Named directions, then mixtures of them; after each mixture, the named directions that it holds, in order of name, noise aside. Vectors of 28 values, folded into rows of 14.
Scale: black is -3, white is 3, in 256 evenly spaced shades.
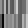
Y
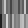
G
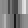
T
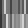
G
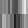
T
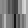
T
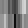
T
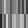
G, T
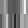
G, T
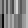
Y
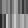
G, T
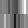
T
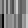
Y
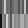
G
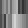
G, T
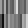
Y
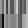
Y
